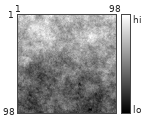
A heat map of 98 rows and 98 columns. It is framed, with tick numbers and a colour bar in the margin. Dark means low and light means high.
Ninth with the highest average: top left. Odd rows or columns: none. Slope: up to the top. Average level on the scale: 50%. Lone odd cells: none.
